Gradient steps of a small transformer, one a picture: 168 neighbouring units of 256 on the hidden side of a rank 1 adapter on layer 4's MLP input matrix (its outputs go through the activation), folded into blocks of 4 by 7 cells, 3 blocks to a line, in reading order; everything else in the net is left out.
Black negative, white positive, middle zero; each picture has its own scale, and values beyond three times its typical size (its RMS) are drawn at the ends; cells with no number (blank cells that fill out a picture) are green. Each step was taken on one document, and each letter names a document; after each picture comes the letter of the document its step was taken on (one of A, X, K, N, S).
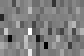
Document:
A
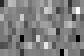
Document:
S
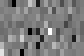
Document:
A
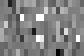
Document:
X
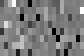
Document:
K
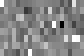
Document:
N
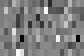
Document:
S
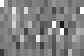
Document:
N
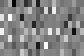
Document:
A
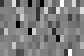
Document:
K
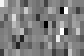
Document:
N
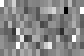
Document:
S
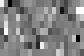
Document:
X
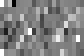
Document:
S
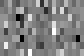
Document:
X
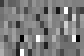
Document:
S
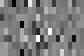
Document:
A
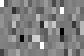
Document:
N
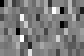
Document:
S
